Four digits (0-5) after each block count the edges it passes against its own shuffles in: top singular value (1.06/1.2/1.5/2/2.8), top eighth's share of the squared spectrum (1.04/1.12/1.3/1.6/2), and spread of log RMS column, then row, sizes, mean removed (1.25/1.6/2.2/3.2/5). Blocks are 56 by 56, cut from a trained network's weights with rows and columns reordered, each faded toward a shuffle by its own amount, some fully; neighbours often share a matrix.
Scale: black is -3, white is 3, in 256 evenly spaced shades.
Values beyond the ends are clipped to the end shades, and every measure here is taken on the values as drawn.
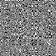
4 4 2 2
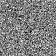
1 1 0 0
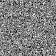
2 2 0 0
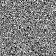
1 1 0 0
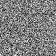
0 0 0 0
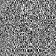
4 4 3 1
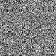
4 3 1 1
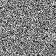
1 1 0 0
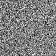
1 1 0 0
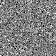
0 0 0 0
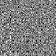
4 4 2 2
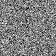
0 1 0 0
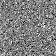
0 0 0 0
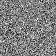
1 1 0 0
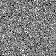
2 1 0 0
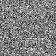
3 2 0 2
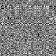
4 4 1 3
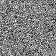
1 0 0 0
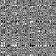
4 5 3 2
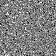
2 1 0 0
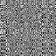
4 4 3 2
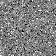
0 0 0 0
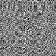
4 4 1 1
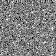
2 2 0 0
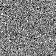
0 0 0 0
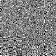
3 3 1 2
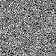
3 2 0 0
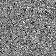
0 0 0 0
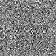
3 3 0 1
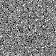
1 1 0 0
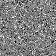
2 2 0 0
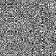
4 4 1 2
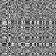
5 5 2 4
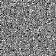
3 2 0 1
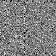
3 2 1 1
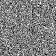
2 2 0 0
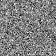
1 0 0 0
